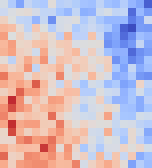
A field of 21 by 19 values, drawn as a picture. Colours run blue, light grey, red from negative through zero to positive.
Slope: up to the bottom left. Ninth with the lowest average: top right. Stripes: none. Histogram: bell-shaped. Odd rows or columns: none. Mirror symmetry: none. Average level on the scale: 50%.
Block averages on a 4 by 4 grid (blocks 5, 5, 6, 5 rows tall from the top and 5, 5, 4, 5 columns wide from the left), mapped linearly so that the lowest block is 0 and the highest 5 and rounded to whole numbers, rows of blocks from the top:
3210
4430
5421
5532
